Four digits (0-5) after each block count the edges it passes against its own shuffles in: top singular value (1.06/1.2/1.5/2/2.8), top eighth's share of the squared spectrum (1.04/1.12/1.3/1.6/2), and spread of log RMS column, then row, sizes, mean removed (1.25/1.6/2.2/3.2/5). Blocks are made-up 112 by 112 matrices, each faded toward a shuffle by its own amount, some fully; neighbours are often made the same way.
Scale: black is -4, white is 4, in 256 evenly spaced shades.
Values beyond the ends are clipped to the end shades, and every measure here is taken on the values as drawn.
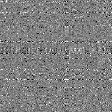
4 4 2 3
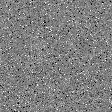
0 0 0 0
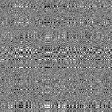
5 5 3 4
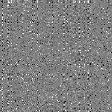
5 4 3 2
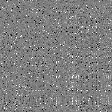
4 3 2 2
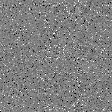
3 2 1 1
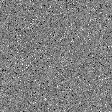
0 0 1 0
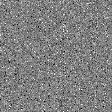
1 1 2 0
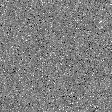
0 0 0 0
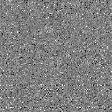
4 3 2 2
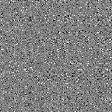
4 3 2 2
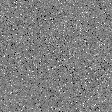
0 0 0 0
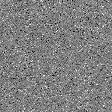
2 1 0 0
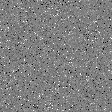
2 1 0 0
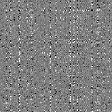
4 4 3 2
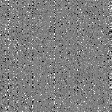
4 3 3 1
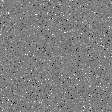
1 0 0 0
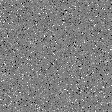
0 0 0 0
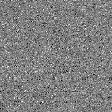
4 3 1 1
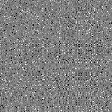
5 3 2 2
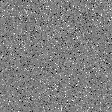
2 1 0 0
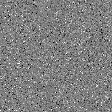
3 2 0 0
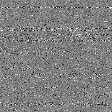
2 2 0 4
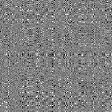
5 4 3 3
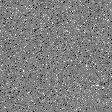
2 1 0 0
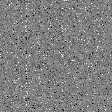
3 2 1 0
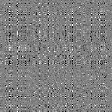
5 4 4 3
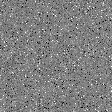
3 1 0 0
